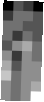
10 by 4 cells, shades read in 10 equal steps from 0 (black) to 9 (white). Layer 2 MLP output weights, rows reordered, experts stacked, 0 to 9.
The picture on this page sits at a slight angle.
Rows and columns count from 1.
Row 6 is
5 2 5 4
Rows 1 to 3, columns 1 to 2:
0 3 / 2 4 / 4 4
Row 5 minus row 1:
3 2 4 4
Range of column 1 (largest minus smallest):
7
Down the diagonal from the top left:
0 4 3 3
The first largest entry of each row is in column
2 2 1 1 3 1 1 1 4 4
